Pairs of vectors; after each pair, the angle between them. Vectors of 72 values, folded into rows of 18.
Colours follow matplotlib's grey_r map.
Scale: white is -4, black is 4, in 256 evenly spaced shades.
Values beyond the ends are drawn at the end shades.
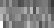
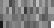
partly opposed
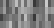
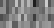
nearly parallel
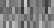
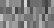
nearly parallel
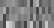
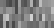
partly opposed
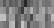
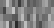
orthogonal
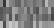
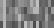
partly opposed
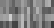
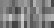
nearly parallel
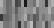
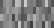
nearly opposite
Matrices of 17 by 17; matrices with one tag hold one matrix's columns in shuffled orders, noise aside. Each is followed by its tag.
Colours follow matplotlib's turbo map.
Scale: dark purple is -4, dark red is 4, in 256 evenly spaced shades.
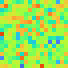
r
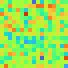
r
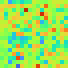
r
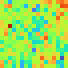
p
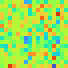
r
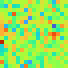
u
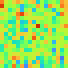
p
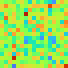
r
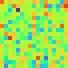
p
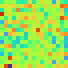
r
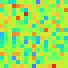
r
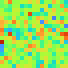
u
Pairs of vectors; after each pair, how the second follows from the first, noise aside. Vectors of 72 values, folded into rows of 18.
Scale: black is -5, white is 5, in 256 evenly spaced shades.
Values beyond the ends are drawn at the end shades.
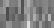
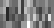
scaled up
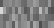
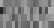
negated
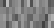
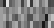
scaled up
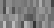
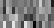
scaled up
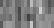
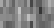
negated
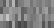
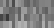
negated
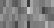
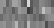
negated
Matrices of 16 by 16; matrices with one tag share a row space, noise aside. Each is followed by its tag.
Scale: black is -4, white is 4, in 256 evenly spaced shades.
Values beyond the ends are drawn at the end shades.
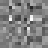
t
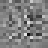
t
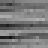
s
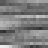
s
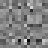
t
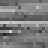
s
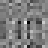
t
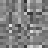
t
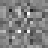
t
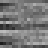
s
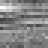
s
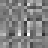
t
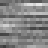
s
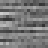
s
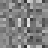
t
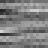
s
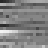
s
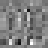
t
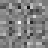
t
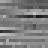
s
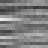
s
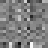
t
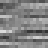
s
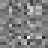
t
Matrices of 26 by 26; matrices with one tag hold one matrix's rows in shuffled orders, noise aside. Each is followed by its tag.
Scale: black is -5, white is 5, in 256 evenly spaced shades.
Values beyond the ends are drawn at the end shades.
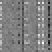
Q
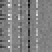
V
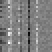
V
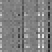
Q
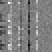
V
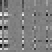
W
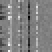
V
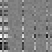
W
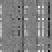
Q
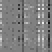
Q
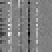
V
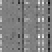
Q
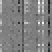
Q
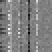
V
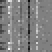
V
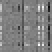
Q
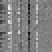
V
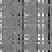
Q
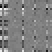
W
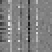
V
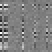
W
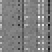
Q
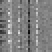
V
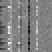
V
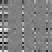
W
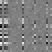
W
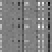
Q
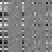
W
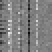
V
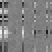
W
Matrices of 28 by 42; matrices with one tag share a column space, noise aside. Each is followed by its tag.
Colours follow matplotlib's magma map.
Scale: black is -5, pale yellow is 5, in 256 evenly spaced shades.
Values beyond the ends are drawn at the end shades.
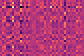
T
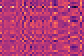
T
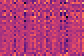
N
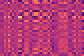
N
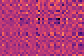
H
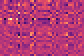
H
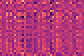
N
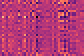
N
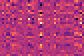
H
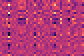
H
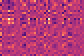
H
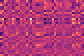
H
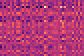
T
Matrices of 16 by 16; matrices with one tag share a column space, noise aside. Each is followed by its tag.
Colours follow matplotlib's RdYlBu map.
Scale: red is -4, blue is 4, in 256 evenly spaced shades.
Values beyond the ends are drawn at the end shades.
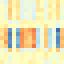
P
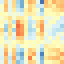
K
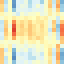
K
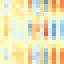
K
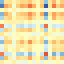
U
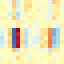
P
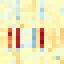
P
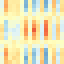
K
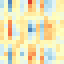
K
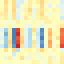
P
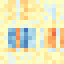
P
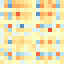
U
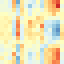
K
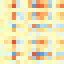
U
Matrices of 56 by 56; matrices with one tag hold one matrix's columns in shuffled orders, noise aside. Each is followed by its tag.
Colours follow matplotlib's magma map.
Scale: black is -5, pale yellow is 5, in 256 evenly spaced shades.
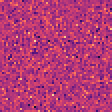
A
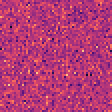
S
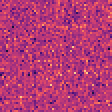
S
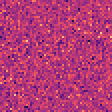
A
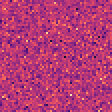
A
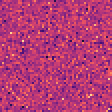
A
